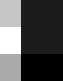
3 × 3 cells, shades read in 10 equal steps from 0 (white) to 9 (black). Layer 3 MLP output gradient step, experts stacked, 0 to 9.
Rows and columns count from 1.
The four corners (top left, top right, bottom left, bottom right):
2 8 3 9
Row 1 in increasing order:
2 8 8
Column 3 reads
8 8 9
